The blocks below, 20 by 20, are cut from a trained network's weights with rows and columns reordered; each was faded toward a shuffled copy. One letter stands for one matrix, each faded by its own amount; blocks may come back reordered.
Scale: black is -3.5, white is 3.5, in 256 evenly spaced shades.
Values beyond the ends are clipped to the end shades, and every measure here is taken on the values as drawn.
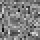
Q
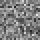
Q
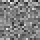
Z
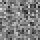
Q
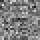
Q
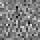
Q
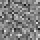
Q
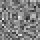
Q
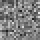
Q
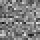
Z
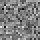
Z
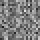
Q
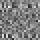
Z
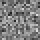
Q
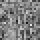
Q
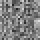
Q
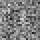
Q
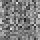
Q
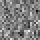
Q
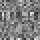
Z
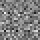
Z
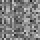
Q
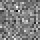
Q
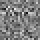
Z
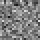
Q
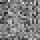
Q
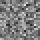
Q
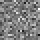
Q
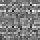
Z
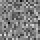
Q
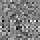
Z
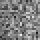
Q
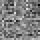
Z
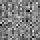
Q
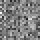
Q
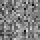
Q
